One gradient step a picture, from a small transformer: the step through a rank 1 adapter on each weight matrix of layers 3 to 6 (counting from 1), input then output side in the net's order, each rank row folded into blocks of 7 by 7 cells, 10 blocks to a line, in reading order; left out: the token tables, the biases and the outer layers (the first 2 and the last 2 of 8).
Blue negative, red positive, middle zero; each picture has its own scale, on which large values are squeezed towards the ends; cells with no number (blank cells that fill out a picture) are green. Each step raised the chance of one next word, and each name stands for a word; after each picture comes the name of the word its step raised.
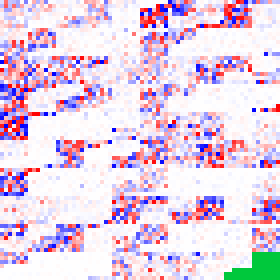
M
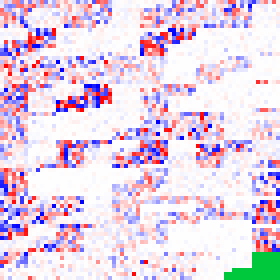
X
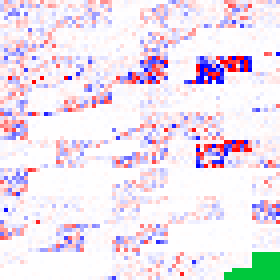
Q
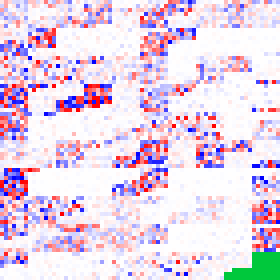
X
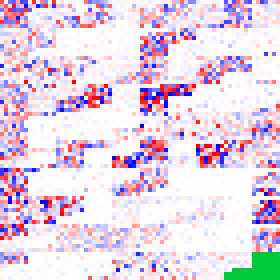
X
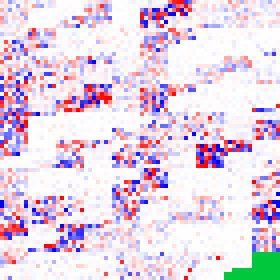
X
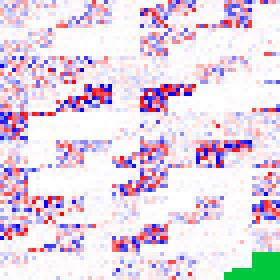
X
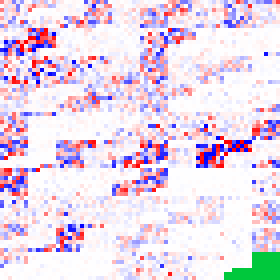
Q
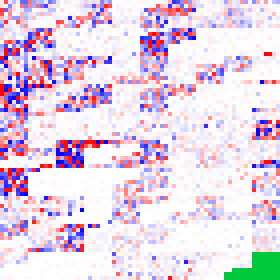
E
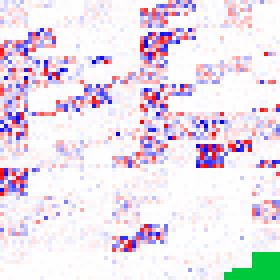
Q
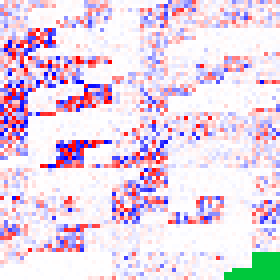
E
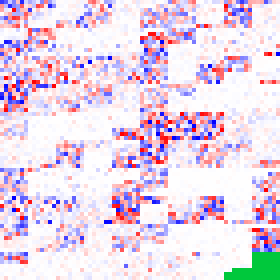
M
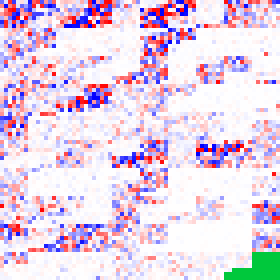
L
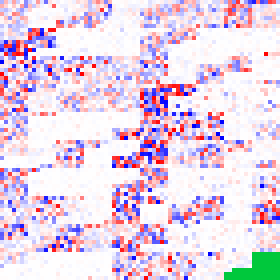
M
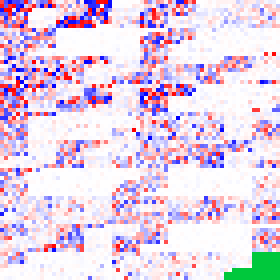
E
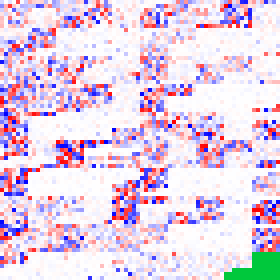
E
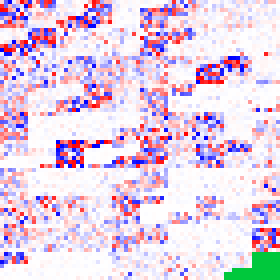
L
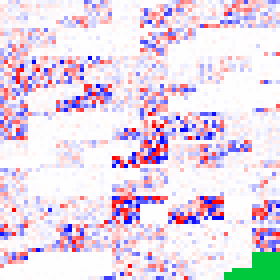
M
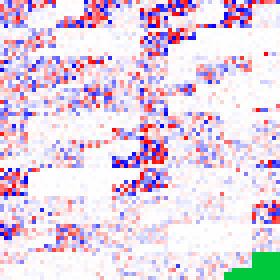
L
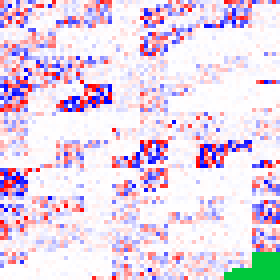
X
